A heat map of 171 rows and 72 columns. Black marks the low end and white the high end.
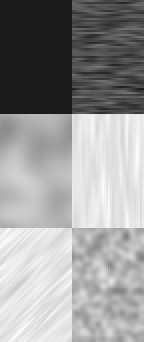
It is made of 3 by 2 panels. Panel 1,1: very low, flat. Panel 1,2: low, streaked across. Panel 2,1: high, smooth. Panel 2,2: very high, streaked downward, faint in contrast. Panel 3,1: very high, slanting up to the right, faint in contrast. Panel 3,2: high, blotchy.
